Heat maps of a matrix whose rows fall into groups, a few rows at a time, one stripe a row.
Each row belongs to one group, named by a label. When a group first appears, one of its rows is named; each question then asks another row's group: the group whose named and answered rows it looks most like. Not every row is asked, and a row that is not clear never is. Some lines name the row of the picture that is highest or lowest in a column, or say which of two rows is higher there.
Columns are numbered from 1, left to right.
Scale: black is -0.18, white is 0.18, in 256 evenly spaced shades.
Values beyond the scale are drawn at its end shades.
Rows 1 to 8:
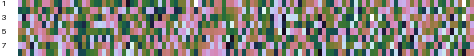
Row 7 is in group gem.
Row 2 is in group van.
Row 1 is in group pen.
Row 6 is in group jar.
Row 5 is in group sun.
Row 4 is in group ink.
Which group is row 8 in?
sun
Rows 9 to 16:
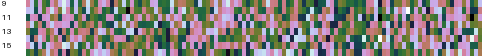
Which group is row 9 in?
jar
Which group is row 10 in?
jar
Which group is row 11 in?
sun
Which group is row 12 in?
jar
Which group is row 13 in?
van
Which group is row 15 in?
jar
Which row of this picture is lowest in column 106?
9
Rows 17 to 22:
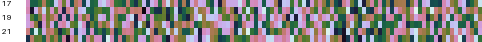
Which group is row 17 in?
ink
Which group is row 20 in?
gem
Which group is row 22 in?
van
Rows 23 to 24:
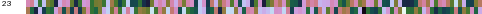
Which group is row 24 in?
ink
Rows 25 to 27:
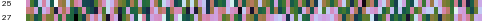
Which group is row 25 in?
ink
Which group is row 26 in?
gem
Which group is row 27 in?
van
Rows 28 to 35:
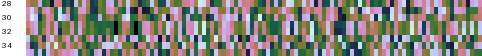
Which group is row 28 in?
ink
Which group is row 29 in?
gem
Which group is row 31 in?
sun
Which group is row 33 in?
jar
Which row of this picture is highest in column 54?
28
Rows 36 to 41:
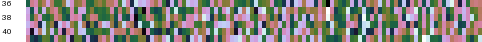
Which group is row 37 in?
pen
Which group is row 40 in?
pen
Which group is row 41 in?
ink
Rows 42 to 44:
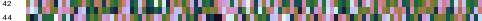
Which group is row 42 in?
gem
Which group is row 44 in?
ink
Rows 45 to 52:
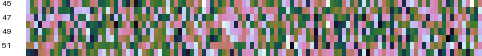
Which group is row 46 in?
ink
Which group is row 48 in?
sun
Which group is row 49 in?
ink
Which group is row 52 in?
van
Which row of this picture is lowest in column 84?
52
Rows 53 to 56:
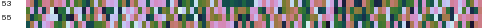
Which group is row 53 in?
van
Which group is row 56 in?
sun
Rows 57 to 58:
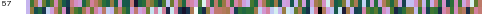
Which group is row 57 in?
pen
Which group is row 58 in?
van
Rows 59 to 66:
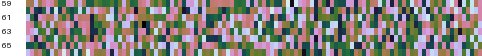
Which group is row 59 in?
sun
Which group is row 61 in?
ink
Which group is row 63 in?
gem
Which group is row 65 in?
van
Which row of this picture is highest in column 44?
66
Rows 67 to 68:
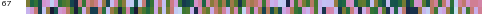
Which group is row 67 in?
van
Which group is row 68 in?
gem
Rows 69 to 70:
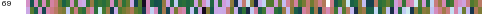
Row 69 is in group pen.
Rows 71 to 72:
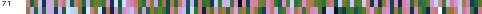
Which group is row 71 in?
jar
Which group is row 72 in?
jar
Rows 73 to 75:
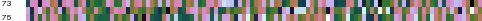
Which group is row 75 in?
pen
